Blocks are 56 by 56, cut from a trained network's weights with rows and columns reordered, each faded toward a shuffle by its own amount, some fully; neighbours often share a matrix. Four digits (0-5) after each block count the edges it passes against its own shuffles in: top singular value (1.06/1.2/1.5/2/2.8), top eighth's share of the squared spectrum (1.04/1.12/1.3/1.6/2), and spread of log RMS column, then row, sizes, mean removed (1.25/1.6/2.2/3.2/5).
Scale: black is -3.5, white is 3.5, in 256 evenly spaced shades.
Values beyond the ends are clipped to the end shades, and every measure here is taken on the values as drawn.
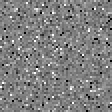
0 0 0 0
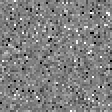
0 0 0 0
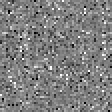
2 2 1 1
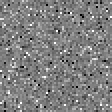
0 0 0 0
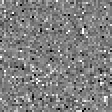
2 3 1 1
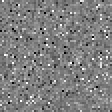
1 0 0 0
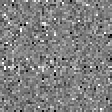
2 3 1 2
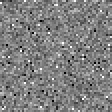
0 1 0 0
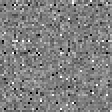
3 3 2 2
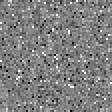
0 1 0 0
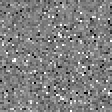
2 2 0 1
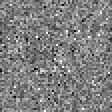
1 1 0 0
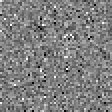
2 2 1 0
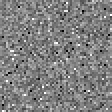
0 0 0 0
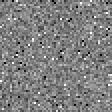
0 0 0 0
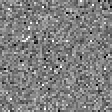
0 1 0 0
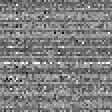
4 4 1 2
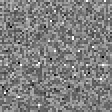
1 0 0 0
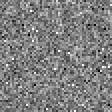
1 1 0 0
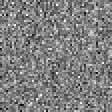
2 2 0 0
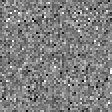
2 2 0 1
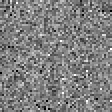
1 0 0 0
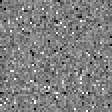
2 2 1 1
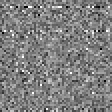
3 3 0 2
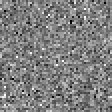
1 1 0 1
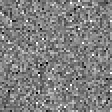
1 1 0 0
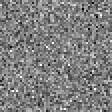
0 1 0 0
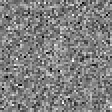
1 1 0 1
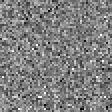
1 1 0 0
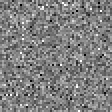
1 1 0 1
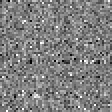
3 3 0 2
